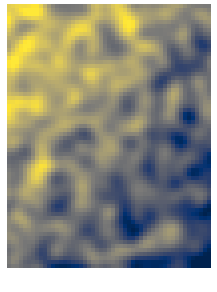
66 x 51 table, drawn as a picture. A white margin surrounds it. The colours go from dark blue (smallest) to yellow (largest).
Slope: up to the top left. Lone odd cells: none. Ninth with the highest average: top left. Average level on the scale: 50%.
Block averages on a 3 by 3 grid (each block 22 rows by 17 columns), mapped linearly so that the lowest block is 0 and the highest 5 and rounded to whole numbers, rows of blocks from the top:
542
421
210
